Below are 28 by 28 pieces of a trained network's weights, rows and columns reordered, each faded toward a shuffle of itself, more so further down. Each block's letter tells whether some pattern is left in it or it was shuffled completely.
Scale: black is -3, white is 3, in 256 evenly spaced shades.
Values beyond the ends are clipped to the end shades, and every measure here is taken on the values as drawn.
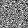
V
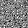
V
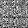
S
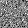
V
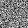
V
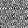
S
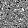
V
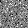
V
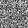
V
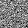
V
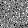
V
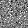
V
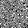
V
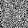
S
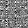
S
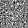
V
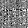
S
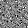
V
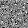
V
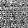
S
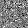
V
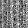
S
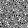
V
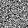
V
